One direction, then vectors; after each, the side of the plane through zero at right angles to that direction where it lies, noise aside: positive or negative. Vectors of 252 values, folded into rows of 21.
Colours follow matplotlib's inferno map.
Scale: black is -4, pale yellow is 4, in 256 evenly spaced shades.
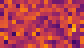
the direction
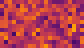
positive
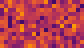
positive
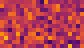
positive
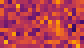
negative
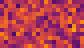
positive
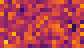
negative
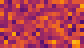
negative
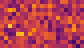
positive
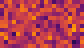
positive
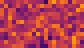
negative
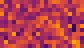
negative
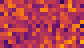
positive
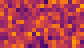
negative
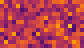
negative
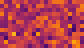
negative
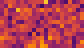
positive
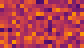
positive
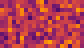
negative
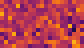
negative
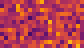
negative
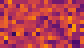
positive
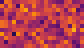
positive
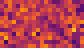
positive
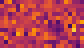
positive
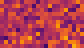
negative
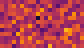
positive
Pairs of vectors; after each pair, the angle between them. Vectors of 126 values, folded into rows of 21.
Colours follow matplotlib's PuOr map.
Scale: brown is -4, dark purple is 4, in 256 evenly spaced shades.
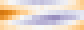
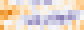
nearly parallel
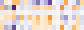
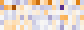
nearly opposite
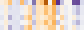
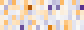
orthogonal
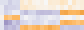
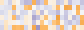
orthogonal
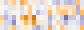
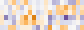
nearly parallel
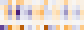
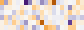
orthogonal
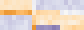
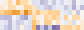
nearly parallel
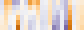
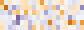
orthogonal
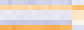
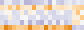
nearly parallel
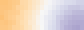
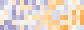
partly opposed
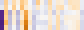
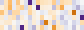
orthogonal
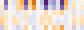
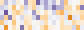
partly aligned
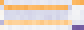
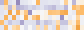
partly opposed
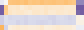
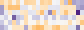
partly aligned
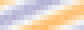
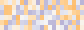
orthogonal
